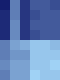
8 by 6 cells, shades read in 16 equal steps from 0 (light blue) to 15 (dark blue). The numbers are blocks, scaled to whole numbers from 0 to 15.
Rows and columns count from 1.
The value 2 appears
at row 5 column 6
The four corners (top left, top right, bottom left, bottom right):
15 11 7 1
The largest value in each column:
15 7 13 11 10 11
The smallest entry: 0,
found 2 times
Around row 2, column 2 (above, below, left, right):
7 6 14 13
